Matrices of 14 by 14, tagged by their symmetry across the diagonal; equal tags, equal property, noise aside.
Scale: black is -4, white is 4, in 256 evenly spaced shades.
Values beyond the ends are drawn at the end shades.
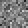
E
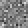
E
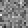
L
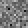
E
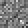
E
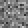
L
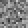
L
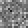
E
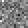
L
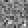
L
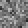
E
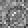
E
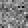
L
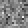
L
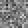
L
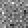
E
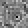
E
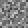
E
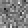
L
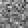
L
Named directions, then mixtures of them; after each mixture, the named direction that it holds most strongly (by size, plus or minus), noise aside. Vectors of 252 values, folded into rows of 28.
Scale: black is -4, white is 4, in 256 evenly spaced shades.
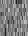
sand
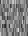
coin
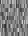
coin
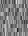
sand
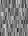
sand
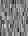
coin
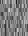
sand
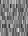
coin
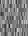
sand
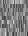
coin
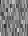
coin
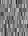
sand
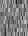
sand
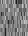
sand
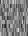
coin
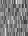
sand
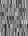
sand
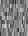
coin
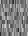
coin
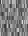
coin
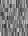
coin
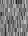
sand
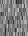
sand
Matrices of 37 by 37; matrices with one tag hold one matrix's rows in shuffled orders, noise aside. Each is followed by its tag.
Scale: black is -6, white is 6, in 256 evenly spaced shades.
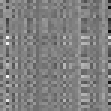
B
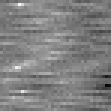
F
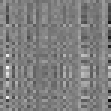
B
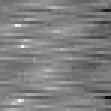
F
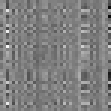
B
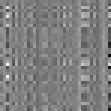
B
